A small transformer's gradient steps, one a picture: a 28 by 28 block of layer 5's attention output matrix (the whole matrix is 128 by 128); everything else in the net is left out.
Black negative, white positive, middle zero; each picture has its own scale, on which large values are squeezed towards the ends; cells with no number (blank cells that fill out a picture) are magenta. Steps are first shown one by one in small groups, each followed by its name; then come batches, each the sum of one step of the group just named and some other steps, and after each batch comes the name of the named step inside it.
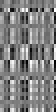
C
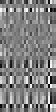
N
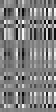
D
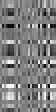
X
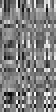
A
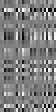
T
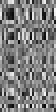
D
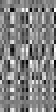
C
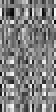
D
